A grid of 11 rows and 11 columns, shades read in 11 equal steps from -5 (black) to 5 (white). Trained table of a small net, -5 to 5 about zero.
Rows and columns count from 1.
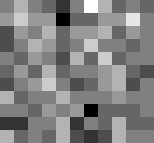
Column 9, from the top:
-1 1 -1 0 -1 2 2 1 -1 2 2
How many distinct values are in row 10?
4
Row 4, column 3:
2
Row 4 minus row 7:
0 0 1 -2 -1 2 4 -1 -2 1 0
